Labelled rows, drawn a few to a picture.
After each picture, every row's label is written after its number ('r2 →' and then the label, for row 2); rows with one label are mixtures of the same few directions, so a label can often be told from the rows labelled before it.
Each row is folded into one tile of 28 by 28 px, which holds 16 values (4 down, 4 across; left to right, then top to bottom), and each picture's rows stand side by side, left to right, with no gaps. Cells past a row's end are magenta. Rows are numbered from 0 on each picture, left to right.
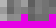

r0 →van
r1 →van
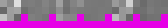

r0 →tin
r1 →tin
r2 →van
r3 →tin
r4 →tin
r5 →van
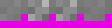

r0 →tin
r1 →tin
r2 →tin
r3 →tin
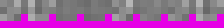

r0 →tin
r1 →van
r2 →van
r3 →van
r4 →tin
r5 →tin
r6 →tin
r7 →van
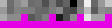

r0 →van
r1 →tin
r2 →tin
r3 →van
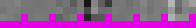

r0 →tin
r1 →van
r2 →tin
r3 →van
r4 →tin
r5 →van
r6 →van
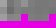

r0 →van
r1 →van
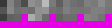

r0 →van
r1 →tin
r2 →van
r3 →tin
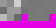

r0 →tin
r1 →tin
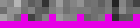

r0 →tin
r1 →tin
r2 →van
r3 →tin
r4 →van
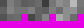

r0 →van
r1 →tin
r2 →tin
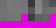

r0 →van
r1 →van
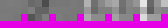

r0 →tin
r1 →tin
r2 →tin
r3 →van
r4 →van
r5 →van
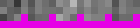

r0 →tin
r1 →van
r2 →tin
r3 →van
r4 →van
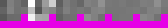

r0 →van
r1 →van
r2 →van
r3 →tin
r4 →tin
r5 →tin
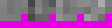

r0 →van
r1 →van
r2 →van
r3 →tin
